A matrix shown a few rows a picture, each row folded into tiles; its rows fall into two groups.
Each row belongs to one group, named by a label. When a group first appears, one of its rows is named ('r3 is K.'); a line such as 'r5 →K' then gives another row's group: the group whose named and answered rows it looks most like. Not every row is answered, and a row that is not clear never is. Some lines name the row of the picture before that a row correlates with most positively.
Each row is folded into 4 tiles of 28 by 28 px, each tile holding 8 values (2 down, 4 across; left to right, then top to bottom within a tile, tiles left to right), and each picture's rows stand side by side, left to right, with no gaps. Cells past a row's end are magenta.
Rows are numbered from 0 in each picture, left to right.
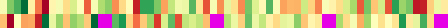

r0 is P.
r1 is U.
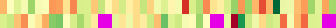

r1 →U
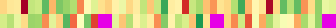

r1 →U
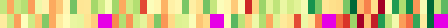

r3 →P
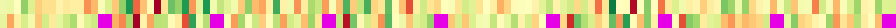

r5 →U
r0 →P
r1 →P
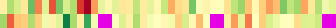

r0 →P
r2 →P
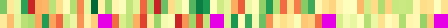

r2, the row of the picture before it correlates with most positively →1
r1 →P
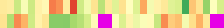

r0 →U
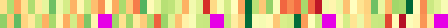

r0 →U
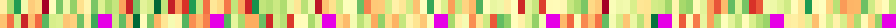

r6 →P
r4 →U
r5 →P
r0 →P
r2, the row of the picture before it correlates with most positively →1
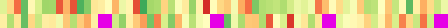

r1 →U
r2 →U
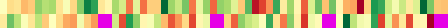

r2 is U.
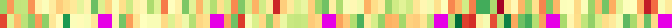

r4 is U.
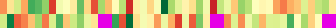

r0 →U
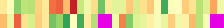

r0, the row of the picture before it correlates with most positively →2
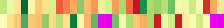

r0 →P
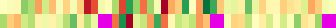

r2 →P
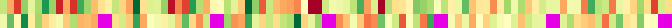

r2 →P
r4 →P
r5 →U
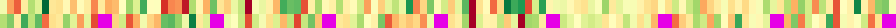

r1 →U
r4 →P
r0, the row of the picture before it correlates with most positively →0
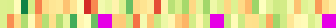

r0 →P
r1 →P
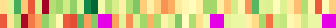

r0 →P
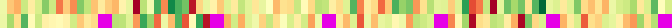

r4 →P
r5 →P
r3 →P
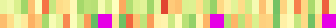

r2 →U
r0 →P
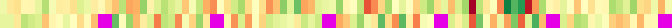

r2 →P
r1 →U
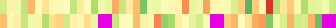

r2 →P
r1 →U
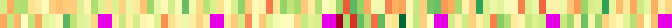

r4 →U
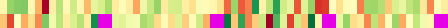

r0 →P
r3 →U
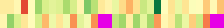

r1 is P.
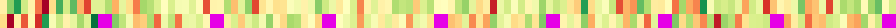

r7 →P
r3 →P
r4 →P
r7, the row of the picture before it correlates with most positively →0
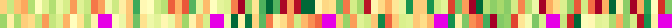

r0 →U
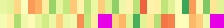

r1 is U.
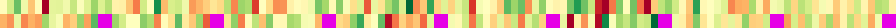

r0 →P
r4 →P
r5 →P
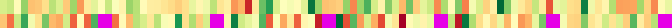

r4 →U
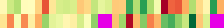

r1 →U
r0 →P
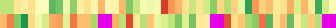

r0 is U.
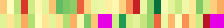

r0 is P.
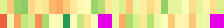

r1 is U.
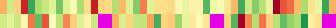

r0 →U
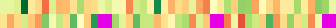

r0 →P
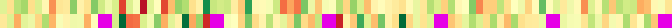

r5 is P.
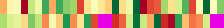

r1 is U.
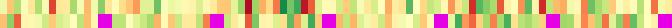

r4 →U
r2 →P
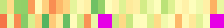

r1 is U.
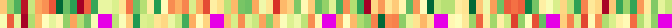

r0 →P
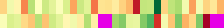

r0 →U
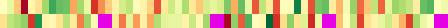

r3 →P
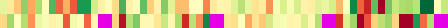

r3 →P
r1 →U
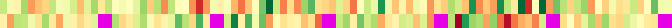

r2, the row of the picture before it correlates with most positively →0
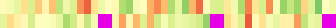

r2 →P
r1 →P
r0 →P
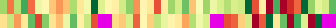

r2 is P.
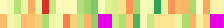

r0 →P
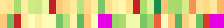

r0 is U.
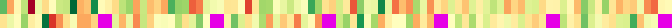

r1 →P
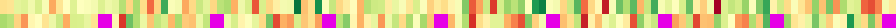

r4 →P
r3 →U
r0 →U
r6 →P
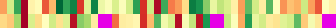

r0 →P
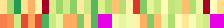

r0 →P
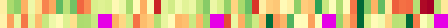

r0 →P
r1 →P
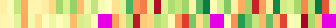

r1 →P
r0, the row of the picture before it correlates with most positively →0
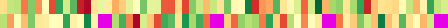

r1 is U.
